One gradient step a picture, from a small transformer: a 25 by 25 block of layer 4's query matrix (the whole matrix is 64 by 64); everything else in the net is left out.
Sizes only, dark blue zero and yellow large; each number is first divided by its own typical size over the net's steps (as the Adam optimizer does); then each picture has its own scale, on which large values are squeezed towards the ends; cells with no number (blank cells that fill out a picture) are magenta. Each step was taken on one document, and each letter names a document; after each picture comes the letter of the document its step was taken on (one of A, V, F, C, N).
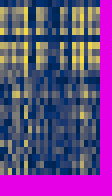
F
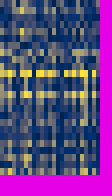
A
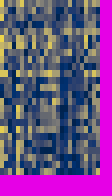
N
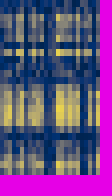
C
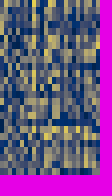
N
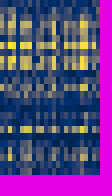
A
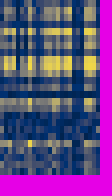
N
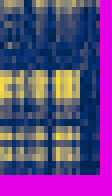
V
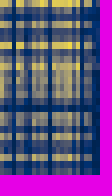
V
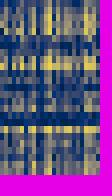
N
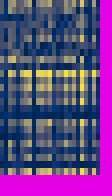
A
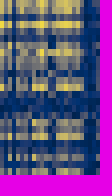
V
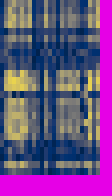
C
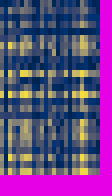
A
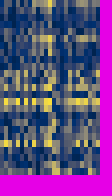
N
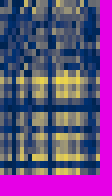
V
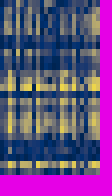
C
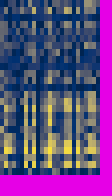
N
